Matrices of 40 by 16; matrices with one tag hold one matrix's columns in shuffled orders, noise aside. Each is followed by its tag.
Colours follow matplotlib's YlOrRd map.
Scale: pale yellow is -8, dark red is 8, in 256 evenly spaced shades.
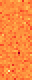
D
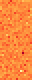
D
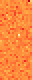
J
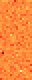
D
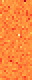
J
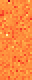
J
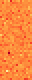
D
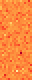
D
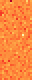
J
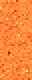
D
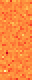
D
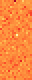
J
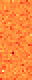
D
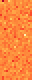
J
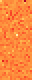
J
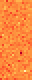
D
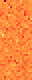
J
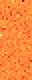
J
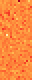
J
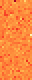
J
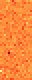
D
